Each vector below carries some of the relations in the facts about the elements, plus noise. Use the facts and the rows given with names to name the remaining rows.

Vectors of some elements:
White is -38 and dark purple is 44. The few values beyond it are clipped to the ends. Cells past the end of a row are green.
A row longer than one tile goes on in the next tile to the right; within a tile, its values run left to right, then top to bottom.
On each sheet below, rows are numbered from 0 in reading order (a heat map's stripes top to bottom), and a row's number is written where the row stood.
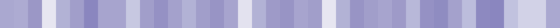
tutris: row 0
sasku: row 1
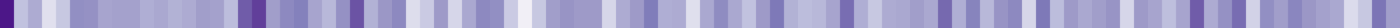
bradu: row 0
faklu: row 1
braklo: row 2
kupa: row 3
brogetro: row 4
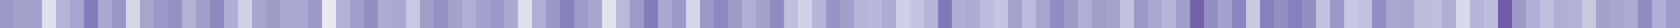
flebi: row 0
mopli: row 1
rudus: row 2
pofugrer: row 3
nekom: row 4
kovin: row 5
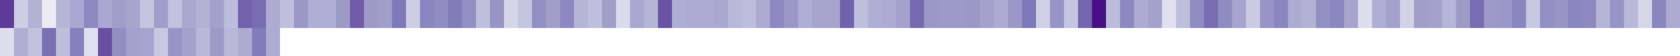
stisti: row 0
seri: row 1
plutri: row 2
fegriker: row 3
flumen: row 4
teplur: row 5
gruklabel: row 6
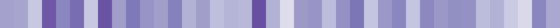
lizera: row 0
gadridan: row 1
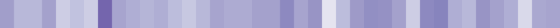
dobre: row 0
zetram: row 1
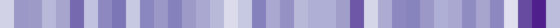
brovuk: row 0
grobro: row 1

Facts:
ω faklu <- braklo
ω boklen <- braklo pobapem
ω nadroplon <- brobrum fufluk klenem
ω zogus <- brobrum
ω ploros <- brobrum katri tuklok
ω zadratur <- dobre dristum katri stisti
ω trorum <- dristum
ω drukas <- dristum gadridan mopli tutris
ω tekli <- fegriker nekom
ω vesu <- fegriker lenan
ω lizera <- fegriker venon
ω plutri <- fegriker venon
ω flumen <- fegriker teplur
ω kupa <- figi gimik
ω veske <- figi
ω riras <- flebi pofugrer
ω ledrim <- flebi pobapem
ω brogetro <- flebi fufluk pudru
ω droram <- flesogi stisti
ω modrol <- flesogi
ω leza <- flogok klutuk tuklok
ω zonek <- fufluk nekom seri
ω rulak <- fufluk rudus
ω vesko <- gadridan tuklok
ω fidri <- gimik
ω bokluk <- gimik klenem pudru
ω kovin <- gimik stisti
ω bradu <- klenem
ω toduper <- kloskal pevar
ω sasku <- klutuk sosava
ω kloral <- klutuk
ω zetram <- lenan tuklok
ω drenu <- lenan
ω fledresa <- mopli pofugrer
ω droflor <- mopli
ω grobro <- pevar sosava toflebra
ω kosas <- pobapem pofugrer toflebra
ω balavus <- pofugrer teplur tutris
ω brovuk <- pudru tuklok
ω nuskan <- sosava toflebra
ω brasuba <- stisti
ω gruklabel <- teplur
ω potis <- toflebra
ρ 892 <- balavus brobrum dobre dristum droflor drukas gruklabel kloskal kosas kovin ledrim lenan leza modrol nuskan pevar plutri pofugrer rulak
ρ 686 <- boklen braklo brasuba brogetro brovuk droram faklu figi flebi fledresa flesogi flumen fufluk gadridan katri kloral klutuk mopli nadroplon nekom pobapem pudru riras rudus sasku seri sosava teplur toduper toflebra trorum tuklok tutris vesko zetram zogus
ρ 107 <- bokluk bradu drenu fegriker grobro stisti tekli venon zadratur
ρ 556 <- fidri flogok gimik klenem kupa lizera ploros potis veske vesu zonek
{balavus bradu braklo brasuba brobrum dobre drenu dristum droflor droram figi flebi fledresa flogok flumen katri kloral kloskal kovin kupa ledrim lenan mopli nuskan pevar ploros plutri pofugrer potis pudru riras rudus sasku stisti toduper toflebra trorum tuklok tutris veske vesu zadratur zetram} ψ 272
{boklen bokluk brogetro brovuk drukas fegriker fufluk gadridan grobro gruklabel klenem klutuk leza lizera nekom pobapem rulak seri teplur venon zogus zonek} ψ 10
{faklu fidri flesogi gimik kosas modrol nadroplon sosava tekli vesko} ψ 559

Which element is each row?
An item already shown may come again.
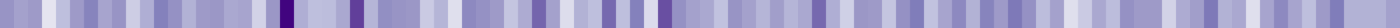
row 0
figi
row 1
tekli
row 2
gruklabel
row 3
klutuk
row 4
braklo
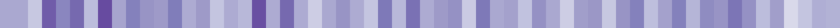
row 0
lizera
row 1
potis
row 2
klutuk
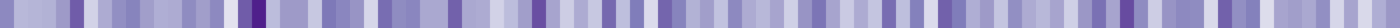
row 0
grobro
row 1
klenem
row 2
rulak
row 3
rulak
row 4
gimik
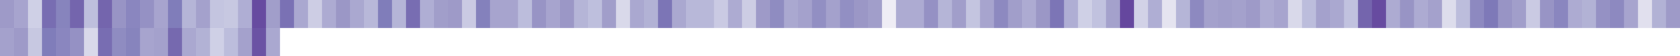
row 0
zonek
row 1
potis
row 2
ledrim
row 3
toflebra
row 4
zadratur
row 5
flumen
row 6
klenem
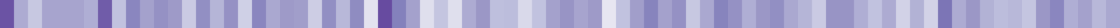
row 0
vesu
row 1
modrol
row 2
figi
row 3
nuskan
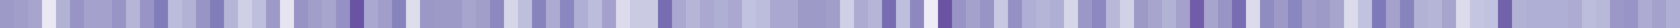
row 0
toduper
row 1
boklen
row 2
brobrum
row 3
leza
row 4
brogetro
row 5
lenan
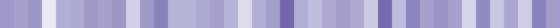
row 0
katri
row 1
ploros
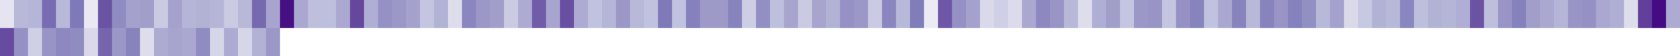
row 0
drukas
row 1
tekli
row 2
flogok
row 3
kosas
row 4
klutuk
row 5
bokluk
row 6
gimik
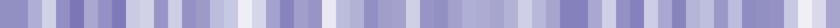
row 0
flesogi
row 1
tuklok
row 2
sosava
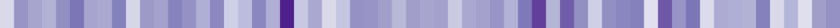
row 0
pobapem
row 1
drenu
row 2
fidri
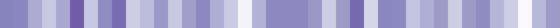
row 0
nadroplon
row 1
vesko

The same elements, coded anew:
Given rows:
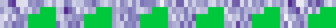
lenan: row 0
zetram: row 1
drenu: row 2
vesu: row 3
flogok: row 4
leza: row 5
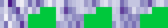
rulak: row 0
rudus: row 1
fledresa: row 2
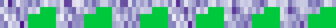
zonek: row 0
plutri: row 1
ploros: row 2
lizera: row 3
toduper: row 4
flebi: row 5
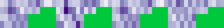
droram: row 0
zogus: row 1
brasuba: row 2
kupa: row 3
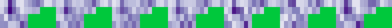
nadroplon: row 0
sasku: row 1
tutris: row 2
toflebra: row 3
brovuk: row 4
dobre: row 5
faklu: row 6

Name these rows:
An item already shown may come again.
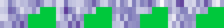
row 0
braklo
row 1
toflebra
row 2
zadratur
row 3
kovin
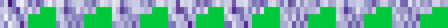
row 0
rulak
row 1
flumen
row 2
rudus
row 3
gadridan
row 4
klutuk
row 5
potis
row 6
toflebra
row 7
vesu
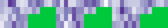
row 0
pofugrer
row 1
grobro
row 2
toflebra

